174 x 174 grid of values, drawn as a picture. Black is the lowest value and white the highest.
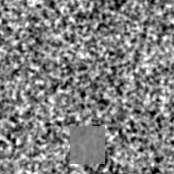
Mirror symmetry: none. Average level on the scale: 50%. Seam: none. Stripes: none. Odd rows or columns: none. Odd patch: calmer, in the bottom middle. Grain: blotchy.
